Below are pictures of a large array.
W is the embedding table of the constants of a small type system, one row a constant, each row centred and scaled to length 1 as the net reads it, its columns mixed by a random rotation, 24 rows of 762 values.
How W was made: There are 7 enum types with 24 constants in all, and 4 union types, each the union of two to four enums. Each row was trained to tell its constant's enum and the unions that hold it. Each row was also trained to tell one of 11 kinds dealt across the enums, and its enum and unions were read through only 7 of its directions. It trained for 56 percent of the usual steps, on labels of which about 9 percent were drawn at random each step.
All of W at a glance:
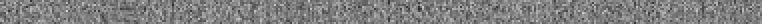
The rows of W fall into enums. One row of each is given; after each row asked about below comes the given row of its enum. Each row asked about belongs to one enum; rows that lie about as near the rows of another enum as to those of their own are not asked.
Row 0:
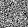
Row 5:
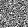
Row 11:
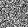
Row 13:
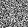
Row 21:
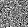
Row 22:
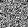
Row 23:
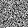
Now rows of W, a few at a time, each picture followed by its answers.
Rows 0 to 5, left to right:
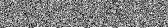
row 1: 22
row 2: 5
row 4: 22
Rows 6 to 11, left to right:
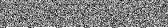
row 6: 23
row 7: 11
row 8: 21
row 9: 21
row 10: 11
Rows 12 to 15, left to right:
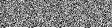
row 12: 13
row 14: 13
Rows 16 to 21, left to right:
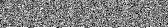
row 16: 22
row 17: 5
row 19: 0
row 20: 5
